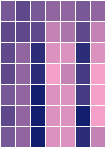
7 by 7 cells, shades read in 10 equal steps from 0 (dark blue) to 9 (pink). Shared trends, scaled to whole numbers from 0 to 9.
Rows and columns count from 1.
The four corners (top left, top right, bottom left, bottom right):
4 5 4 7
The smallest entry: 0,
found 4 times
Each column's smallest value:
3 3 0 5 5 0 5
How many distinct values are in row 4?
6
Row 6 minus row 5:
-1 0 0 0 0 -2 0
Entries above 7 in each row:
0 0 3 2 3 3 2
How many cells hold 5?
8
